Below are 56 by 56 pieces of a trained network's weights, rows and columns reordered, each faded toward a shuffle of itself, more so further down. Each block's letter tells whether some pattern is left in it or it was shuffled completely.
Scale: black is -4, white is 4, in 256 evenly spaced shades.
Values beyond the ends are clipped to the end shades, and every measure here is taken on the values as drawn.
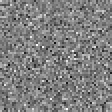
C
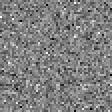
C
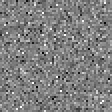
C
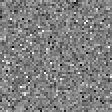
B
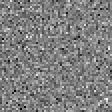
B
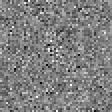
C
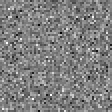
C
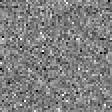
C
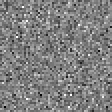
C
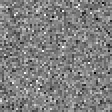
B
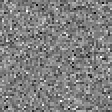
C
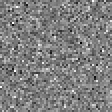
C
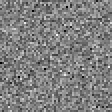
B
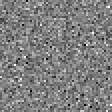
B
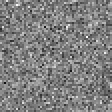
B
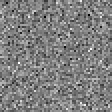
C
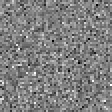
B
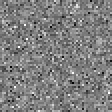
B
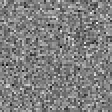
C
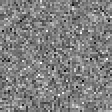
C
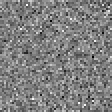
B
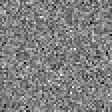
C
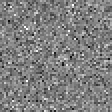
B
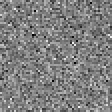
B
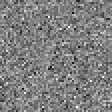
B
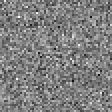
B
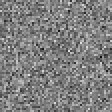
B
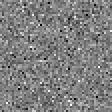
B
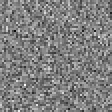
C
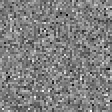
B
